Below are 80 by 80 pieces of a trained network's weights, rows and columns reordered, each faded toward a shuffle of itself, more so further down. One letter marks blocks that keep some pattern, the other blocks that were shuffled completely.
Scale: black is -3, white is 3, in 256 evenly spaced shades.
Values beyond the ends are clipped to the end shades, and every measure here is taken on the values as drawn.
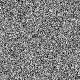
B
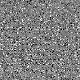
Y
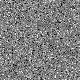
B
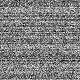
Y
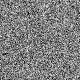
B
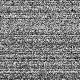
Y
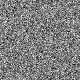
B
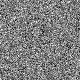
B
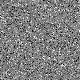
B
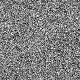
B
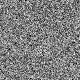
B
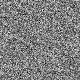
B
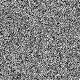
Y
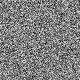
B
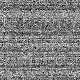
Y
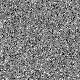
B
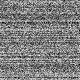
Y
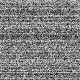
Y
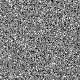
B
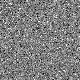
B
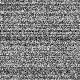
Y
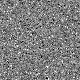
B
